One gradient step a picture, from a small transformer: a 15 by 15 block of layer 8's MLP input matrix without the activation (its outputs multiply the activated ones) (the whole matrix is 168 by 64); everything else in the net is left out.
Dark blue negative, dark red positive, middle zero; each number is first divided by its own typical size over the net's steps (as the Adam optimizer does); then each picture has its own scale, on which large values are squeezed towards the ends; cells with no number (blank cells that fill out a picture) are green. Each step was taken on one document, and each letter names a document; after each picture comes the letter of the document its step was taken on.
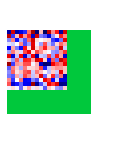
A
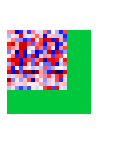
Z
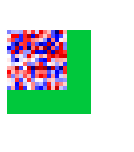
Z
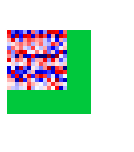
Z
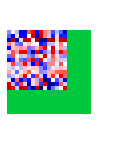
A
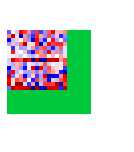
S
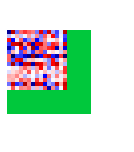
S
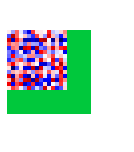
A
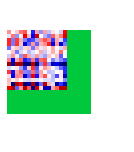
S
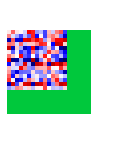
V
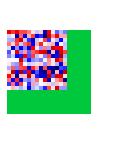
Z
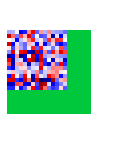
A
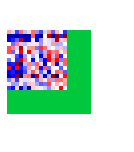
Z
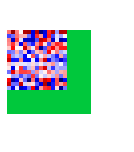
A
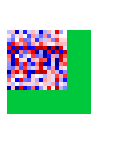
Z
